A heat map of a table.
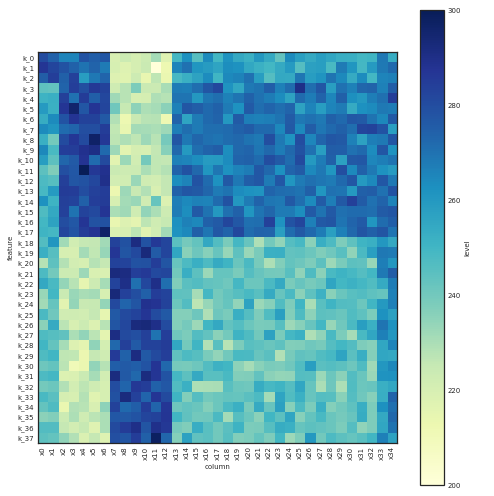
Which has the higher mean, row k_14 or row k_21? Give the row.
k_14
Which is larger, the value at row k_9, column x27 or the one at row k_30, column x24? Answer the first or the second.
the first
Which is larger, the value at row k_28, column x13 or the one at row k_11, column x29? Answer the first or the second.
the second
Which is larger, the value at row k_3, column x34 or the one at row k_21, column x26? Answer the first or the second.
the first
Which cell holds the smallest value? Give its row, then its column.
k_1, x11
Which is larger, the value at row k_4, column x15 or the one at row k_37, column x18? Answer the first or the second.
the first
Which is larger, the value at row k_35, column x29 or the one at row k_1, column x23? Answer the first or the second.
the second
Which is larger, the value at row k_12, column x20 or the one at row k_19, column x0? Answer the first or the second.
the first
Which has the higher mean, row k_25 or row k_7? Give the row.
k_7
